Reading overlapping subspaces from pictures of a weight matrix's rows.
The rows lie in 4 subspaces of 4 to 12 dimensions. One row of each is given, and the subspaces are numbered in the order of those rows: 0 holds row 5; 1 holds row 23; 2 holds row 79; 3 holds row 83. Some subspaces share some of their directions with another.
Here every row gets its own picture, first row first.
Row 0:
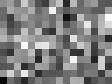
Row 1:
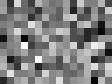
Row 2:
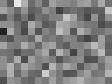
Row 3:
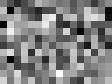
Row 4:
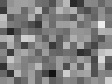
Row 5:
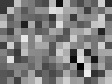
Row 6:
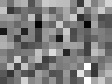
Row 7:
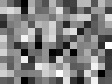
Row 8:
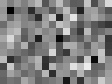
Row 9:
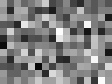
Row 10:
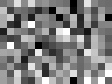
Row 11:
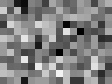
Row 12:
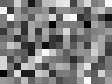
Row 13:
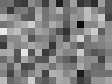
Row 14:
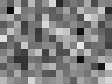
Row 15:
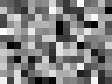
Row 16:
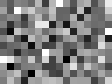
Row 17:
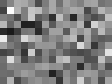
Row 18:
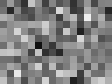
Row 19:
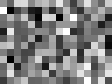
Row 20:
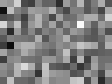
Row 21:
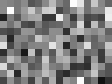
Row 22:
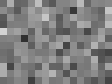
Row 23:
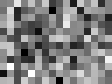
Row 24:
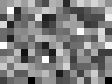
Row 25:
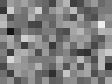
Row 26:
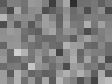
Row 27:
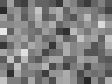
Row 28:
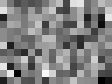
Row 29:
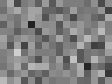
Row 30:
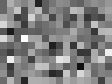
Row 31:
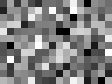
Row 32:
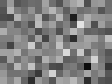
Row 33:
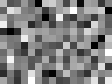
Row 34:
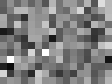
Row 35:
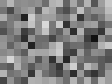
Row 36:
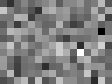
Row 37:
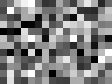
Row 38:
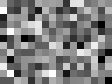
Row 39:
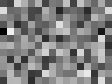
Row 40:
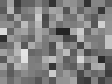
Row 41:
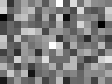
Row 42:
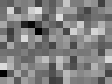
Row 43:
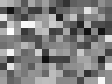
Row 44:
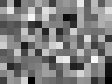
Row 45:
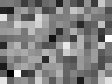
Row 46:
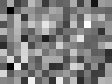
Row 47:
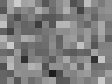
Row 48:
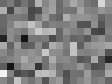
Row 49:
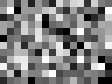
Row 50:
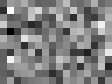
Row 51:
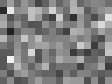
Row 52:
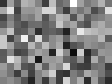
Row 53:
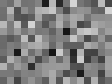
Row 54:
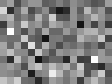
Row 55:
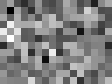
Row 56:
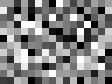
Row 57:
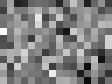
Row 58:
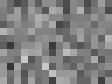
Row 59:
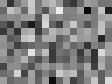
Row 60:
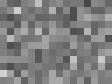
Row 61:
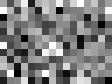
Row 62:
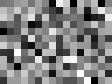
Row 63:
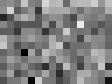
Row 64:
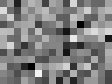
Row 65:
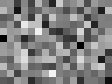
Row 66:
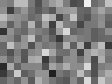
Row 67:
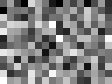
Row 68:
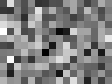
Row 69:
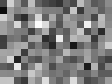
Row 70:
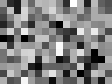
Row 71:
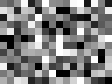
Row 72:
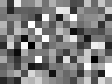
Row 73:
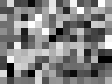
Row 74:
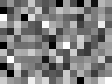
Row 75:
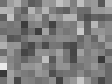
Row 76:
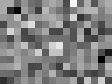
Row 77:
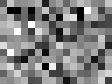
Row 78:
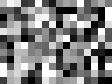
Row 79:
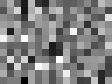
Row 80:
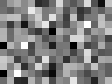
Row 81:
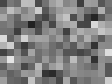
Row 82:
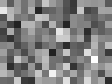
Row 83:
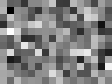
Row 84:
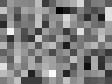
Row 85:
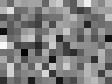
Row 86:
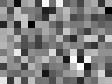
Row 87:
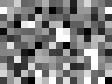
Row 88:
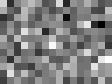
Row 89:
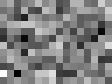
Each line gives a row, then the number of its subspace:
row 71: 2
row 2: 0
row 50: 3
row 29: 0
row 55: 2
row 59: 2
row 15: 2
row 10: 2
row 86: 0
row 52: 0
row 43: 1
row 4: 3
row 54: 0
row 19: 1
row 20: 0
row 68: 2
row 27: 3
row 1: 0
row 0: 1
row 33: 0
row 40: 3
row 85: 2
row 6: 1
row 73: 1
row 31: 2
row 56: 3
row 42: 1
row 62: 0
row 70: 2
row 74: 1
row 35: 1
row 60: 1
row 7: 2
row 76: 1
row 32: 0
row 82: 2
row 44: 0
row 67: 1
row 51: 1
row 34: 1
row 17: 3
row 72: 0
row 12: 1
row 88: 1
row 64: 0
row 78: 0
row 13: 0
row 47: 2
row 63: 0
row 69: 1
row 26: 0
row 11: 2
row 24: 2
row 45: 1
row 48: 1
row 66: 1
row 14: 3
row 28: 2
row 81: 0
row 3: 2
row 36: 0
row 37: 1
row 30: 2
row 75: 1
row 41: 1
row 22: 0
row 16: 1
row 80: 1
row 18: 2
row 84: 0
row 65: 3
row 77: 2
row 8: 2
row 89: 1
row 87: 2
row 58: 2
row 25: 3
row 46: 1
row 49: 3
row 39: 0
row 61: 2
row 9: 2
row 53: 0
